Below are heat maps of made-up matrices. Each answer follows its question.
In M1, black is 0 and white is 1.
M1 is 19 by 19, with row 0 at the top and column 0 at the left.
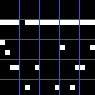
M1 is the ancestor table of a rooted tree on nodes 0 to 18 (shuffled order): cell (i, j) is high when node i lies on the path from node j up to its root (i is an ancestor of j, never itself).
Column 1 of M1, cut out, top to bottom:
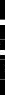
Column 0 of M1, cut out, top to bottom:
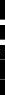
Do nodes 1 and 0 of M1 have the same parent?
no
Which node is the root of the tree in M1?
4
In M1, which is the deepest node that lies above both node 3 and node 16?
13
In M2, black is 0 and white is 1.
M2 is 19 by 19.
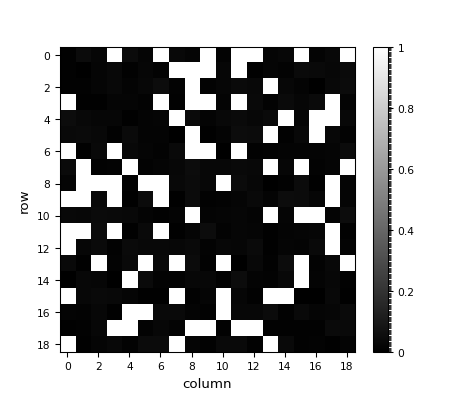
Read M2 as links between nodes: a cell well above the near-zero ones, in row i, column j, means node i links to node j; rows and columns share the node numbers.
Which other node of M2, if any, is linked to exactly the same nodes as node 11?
node 9
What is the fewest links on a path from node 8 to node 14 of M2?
3
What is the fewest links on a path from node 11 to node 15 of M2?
2
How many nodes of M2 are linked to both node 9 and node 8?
4
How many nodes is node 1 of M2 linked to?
4
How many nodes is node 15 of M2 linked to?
5
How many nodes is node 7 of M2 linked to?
5
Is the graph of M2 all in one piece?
yes
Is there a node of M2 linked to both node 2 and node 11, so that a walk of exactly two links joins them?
no
